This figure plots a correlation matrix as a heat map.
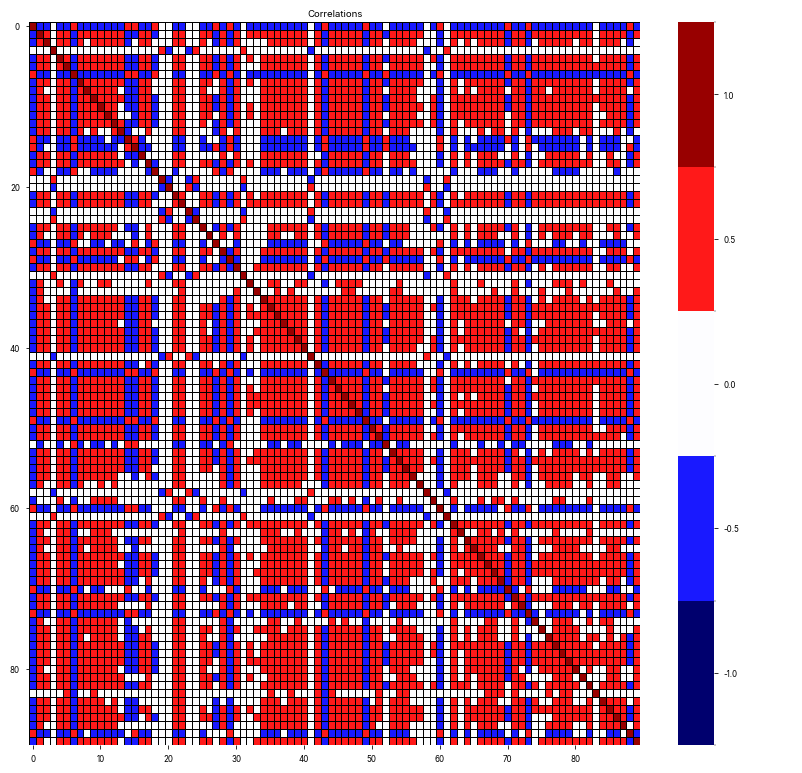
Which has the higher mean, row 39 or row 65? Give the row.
39
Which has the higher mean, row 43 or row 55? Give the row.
55
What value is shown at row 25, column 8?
0.5
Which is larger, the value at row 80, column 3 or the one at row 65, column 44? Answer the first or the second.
the second
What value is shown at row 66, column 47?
0.5
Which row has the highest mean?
22
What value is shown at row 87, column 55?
0.5
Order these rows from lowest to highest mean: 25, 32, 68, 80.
32, 25, 80, 68
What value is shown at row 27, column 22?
-0.5
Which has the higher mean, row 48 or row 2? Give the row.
48
